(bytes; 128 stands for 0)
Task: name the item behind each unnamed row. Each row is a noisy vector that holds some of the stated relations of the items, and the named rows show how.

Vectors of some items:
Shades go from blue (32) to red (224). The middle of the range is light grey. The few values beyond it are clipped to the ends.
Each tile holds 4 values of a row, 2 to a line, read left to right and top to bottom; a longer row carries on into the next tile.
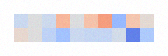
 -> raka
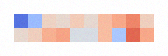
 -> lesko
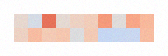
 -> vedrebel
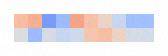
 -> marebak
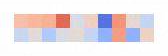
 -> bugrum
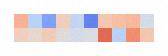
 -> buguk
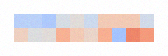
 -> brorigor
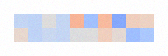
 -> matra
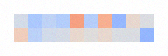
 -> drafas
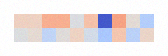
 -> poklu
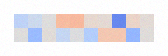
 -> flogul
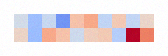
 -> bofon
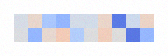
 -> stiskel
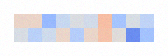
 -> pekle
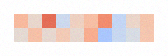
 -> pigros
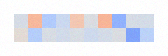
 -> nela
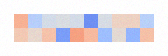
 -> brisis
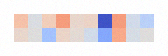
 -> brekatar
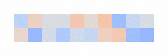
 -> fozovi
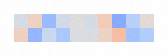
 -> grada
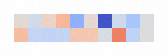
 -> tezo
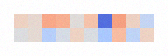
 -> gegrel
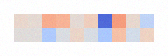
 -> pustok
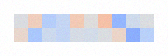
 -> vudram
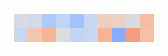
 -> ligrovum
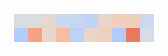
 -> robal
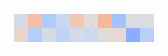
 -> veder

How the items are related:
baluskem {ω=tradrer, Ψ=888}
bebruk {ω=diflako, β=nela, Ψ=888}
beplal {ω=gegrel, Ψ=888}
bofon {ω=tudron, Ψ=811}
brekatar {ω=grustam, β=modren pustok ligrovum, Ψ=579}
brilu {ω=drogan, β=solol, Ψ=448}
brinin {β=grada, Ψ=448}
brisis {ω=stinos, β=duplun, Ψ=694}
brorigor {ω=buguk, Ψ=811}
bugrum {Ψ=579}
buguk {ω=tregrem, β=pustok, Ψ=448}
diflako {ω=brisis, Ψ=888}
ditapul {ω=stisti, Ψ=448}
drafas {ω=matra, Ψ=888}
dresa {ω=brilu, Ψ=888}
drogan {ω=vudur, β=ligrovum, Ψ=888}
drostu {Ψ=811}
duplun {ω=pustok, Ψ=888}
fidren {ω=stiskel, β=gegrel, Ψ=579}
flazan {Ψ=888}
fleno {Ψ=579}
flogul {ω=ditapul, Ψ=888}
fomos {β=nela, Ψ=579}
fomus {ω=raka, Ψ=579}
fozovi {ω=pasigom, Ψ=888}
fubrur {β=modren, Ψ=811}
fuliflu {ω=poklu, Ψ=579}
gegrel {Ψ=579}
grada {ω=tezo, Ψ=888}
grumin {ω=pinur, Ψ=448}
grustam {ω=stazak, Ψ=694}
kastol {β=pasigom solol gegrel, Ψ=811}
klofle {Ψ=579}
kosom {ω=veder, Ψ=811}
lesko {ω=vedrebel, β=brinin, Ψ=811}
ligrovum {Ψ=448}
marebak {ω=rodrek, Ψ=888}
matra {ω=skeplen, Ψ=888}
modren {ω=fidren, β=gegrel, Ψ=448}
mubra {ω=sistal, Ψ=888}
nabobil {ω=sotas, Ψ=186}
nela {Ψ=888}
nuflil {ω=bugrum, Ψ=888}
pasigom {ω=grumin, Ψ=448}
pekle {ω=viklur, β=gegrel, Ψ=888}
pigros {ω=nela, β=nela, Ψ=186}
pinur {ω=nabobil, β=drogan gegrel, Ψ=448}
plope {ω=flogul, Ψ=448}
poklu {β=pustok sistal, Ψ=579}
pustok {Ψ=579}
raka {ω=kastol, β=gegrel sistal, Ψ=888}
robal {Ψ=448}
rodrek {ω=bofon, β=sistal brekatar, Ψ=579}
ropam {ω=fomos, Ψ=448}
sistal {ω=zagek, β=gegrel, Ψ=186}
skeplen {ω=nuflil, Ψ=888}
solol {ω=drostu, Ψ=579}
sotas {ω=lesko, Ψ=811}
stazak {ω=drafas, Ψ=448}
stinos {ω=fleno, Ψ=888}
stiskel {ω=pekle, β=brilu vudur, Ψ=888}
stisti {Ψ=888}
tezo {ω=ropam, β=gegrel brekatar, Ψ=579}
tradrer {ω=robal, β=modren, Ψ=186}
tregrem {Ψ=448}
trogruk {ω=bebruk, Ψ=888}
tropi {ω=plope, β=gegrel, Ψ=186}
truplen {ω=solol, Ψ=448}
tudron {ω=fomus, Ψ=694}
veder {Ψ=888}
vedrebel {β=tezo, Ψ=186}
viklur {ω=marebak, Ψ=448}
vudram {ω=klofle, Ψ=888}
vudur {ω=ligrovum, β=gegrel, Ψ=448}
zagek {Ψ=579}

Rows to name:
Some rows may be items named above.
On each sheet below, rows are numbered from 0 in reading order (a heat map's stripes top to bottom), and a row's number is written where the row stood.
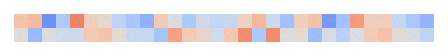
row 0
marebak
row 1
viklur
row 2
marebak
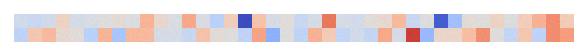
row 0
plope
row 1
fidren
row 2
pasigom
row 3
lesko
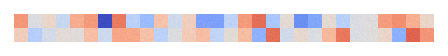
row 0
rodrek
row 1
pinur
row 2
sotas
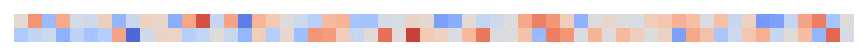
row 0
nuflil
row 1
fomus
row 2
ditapul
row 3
sotas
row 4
kastol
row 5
pinur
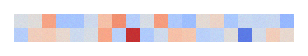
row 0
grumin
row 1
grustam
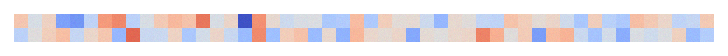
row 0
pinur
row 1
bugrum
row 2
stinos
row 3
drostu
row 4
drogan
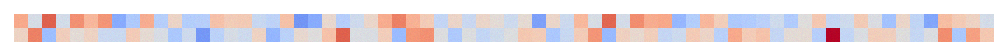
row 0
sistal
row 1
drogan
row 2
sotas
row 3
stisti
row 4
sistal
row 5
stazak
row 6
tregrem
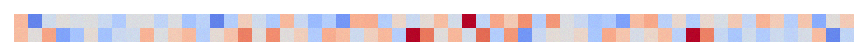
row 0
tudron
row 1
ropam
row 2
bofon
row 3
tradrer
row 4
bofon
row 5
skeplen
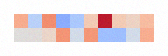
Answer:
nabobil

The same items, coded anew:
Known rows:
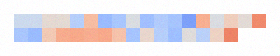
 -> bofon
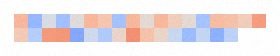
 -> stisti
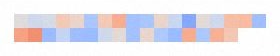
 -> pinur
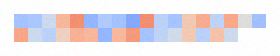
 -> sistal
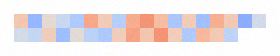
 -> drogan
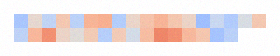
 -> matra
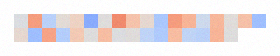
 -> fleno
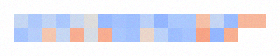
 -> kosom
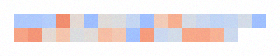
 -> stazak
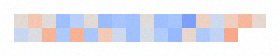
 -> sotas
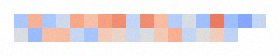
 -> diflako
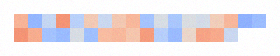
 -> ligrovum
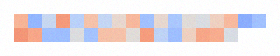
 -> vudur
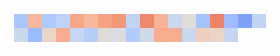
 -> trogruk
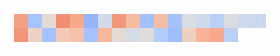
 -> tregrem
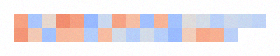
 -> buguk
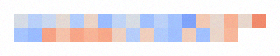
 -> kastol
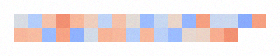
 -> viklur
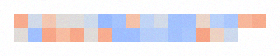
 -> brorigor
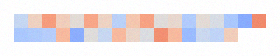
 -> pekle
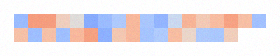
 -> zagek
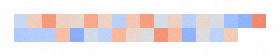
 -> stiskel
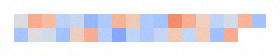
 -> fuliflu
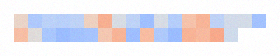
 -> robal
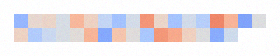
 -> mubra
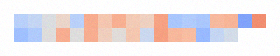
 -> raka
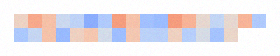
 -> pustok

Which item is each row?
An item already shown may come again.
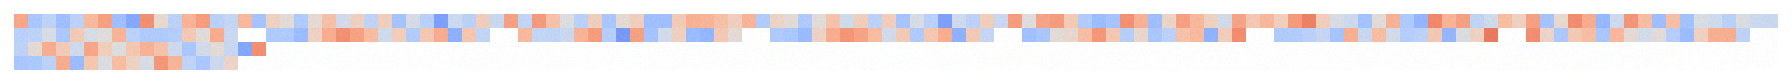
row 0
tradrer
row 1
tudron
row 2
tezo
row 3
tudron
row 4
fomus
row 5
fidren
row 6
tregrem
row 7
marebak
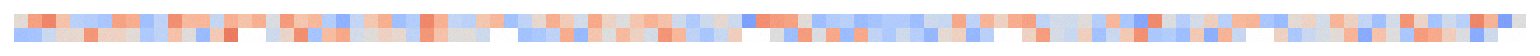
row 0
rodrek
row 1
bugrum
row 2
marebak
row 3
drostu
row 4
vedrebel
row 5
mubra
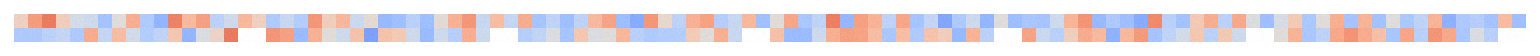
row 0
fidren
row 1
ropam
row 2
tradrer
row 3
brisis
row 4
sistal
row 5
grustam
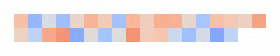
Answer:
flogul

